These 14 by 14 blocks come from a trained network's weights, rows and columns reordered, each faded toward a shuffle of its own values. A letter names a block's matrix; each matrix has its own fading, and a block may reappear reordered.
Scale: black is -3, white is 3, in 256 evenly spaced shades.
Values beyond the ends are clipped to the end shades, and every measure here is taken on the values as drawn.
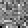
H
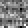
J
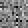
J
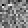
H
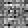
J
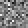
H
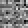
J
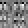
J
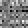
J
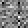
J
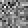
H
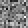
H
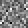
H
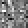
J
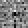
J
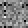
J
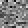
H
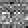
J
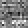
J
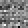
J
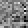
J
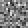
H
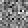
H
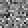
H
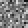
H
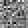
J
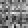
J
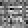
J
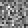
H
